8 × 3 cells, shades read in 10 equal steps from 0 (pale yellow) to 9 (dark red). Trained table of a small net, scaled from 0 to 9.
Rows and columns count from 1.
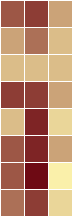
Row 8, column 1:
5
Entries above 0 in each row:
3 3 3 3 3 3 2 3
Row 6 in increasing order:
3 6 8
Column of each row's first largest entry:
2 2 1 1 2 2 2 2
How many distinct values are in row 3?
1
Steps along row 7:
up down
